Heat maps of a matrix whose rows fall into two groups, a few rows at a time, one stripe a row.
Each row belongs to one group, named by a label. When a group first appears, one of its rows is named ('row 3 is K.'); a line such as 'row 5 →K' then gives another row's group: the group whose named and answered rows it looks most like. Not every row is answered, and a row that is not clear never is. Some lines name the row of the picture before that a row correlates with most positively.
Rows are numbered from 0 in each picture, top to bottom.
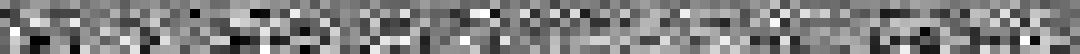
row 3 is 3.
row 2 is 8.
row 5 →3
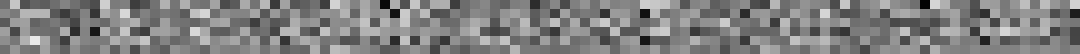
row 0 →3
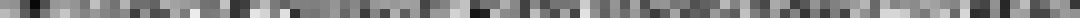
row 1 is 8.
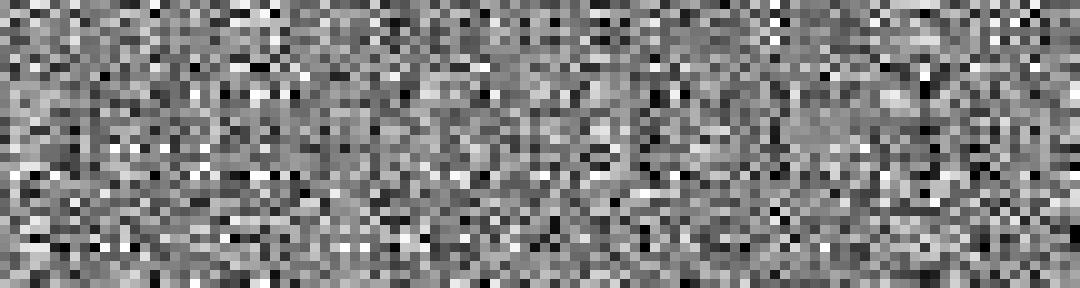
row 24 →8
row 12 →3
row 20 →8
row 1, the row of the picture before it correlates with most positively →1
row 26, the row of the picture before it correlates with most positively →0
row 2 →8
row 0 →8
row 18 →3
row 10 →8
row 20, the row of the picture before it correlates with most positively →1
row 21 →3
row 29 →8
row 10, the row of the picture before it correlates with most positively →1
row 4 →8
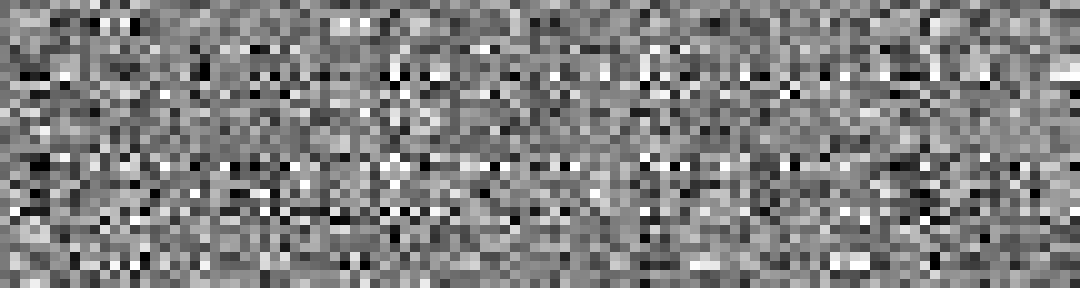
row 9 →3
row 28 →3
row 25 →3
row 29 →3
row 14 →8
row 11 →3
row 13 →3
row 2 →3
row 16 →3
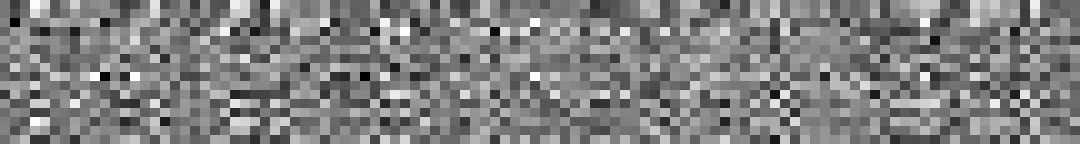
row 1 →8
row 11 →8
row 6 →8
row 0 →8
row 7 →3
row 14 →8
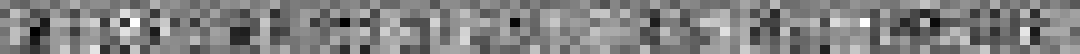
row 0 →8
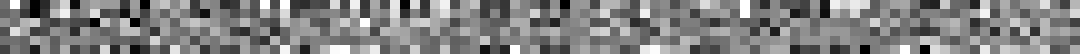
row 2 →3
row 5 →3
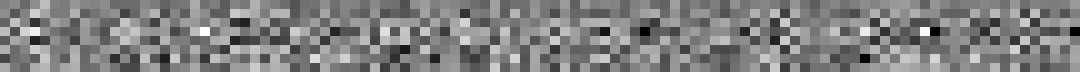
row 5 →8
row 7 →8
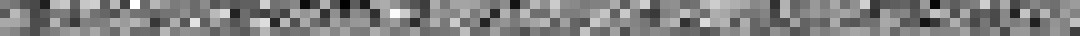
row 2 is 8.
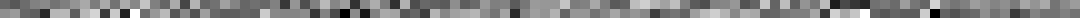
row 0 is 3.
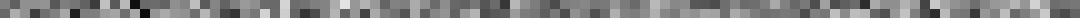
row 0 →3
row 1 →3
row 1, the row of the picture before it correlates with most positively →1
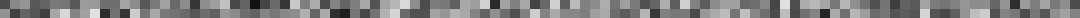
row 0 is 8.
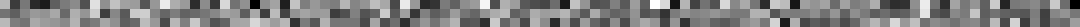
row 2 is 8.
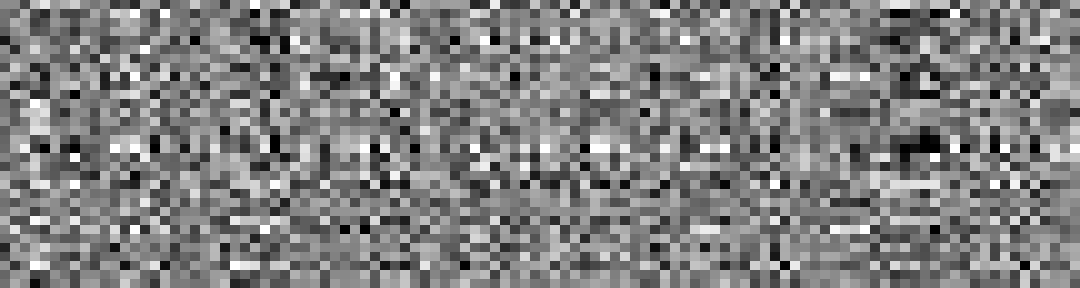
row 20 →8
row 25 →3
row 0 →8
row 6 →3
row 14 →8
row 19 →3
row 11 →8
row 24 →8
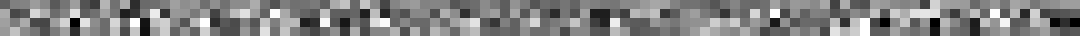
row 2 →3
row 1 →8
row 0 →3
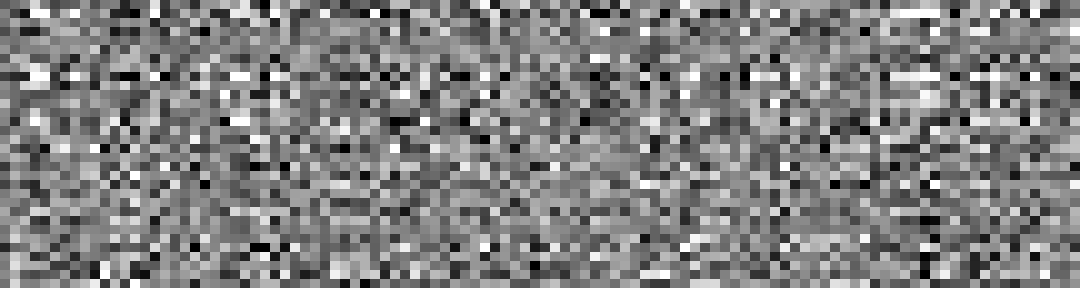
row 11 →8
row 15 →8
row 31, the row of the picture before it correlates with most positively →3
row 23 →8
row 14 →3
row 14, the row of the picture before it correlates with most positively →0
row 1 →8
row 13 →8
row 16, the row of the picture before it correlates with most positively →3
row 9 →3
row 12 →8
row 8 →8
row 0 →8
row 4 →8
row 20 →3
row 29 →3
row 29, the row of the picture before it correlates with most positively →0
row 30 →3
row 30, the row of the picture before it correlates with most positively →0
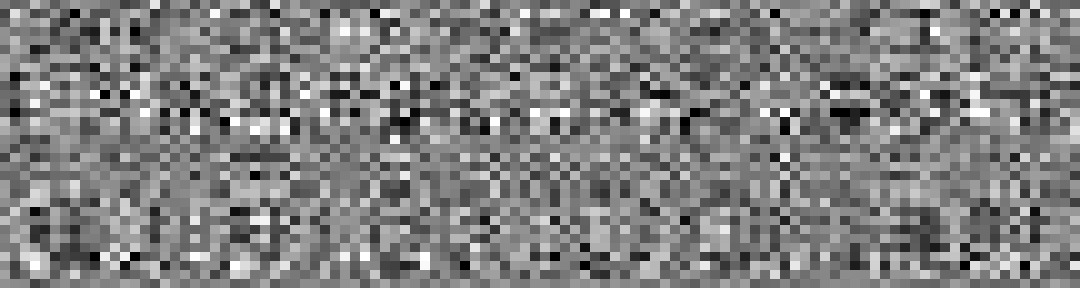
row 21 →8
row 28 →3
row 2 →3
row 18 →8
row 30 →8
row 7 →3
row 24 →8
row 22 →3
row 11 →8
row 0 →8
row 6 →8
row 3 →3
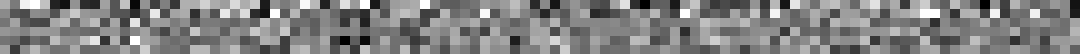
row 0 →3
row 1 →8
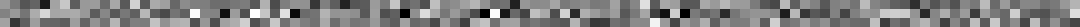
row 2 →8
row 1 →8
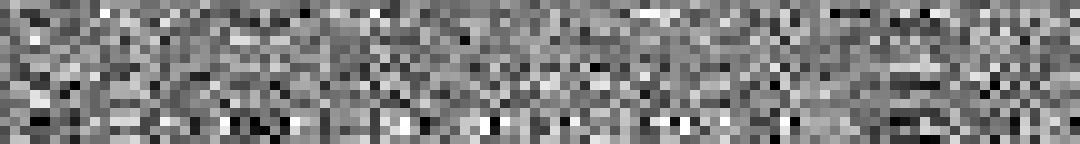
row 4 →8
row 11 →8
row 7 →8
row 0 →3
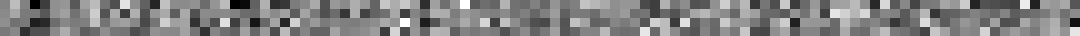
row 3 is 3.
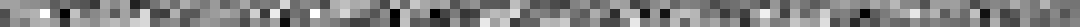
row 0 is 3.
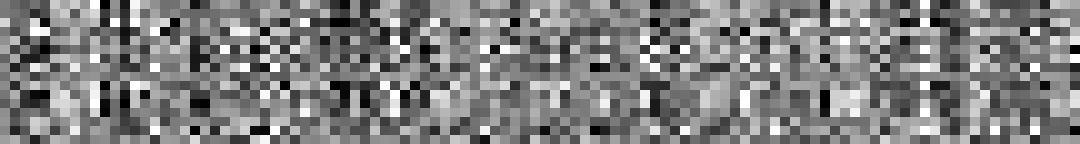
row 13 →8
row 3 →8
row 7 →8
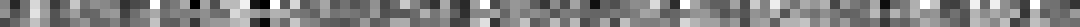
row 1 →8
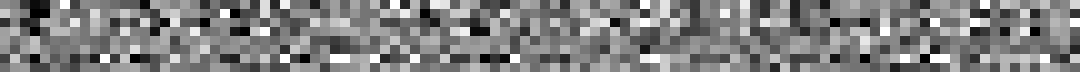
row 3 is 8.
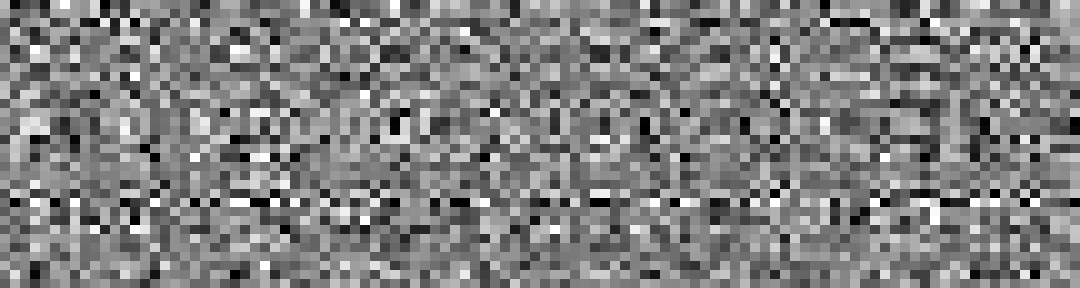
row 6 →8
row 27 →8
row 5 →8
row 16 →3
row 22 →8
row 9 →8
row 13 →3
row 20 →8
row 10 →3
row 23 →3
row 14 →3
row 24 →3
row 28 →3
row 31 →3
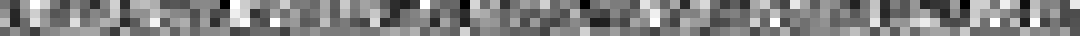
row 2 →8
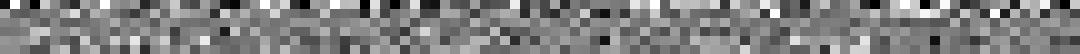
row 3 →8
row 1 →8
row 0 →3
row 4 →3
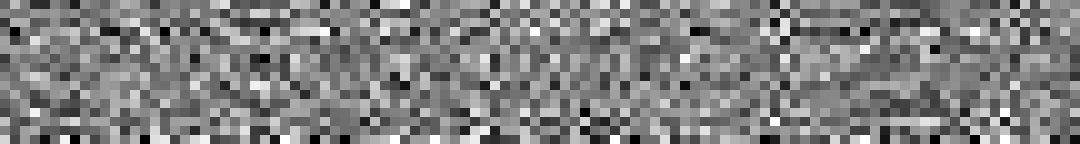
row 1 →8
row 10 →3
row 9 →8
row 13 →8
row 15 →3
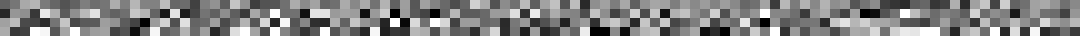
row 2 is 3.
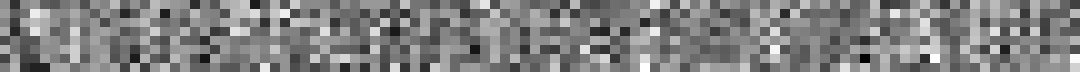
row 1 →8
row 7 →3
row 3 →8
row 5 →8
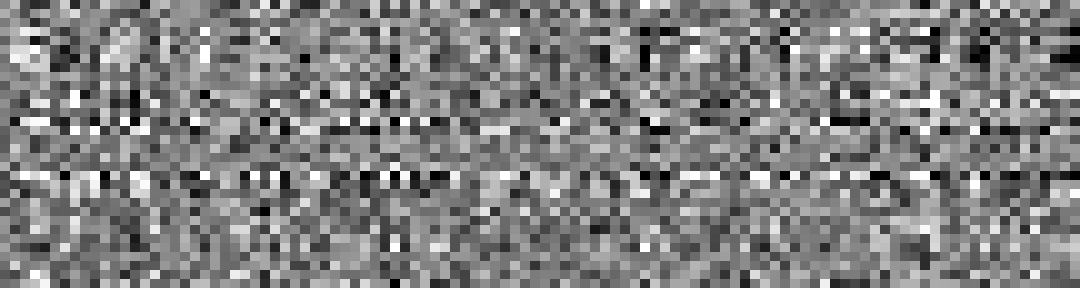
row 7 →3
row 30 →8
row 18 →3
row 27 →3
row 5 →3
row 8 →8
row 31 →3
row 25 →8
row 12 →3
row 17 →3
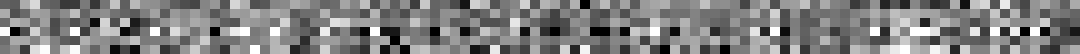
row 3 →8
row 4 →3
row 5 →8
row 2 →3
